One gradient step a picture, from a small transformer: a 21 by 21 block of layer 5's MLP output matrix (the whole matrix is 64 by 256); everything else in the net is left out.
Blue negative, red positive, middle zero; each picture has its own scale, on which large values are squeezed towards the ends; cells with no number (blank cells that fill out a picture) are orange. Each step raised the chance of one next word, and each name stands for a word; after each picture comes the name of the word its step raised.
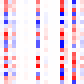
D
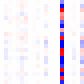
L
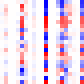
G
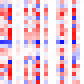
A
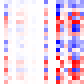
G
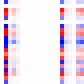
A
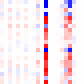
G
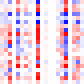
D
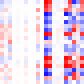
D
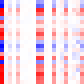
A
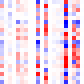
D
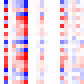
G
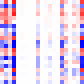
L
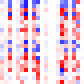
G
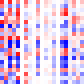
L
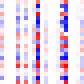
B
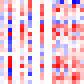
D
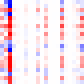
G
